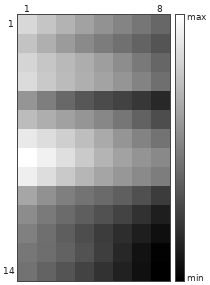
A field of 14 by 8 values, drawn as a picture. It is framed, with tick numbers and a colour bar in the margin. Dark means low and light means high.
Slope: up to the top left. Grain: streaks across. Ninth with the lowest average: bottom right. Ninth with the highest average: middle left.
